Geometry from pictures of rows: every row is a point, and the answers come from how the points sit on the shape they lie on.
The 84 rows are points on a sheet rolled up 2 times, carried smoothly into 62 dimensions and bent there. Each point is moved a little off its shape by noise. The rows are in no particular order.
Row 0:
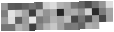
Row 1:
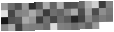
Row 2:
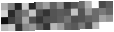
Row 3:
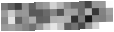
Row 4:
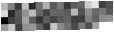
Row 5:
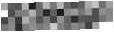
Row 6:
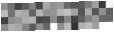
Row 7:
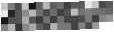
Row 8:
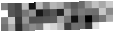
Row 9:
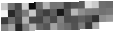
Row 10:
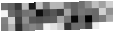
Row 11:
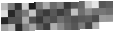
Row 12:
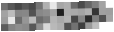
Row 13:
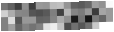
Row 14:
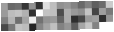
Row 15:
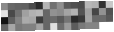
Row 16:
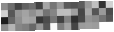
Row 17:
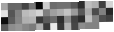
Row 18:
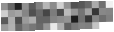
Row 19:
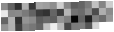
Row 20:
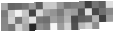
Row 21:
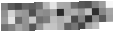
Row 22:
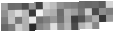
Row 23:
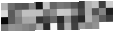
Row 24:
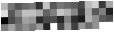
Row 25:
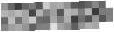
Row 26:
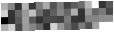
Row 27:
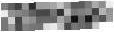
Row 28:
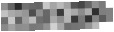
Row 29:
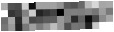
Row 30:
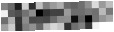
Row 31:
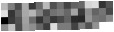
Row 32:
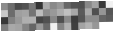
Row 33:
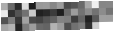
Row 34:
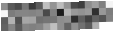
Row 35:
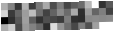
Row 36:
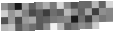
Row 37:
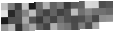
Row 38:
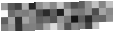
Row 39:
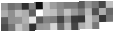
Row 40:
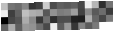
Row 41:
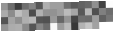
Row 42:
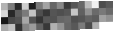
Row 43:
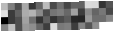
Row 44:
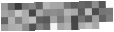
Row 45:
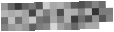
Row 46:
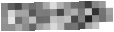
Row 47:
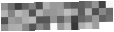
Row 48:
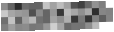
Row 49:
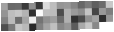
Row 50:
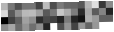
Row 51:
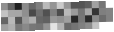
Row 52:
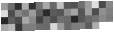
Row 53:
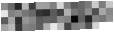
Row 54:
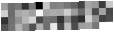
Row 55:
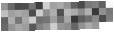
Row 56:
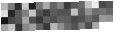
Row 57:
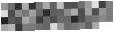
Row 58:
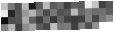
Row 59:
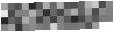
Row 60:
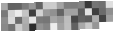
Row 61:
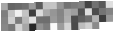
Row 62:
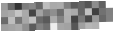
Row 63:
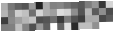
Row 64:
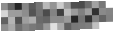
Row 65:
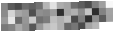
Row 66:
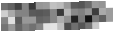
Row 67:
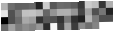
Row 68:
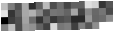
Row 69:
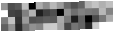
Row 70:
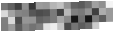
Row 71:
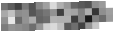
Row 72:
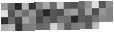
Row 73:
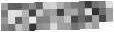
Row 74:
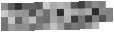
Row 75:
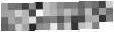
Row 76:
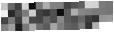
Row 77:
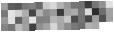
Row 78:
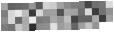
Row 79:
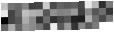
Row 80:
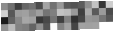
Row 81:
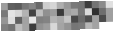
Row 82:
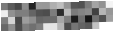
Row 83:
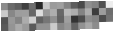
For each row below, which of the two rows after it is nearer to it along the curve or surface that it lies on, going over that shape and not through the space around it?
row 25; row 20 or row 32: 32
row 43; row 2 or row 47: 2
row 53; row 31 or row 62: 62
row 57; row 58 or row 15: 15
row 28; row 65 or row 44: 44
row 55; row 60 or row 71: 71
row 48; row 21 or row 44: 44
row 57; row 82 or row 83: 82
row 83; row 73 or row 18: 18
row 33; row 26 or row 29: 29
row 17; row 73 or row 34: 73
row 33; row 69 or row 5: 69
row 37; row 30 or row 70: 30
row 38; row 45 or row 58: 45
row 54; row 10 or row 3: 3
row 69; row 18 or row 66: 66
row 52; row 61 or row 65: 65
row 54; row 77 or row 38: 77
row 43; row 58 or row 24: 58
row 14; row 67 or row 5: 67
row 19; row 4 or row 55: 55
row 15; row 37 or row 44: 44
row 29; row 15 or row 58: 58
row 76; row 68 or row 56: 56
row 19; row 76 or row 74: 74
